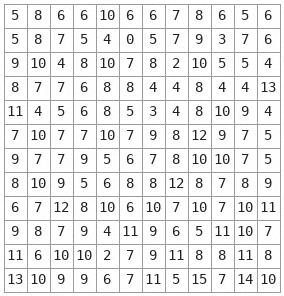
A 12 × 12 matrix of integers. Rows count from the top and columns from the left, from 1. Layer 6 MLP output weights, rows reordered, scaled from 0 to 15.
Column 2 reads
8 8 10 7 4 10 7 10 7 8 6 10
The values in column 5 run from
2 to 10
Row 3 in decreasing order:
10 10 10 9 8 8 7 5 5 4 4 2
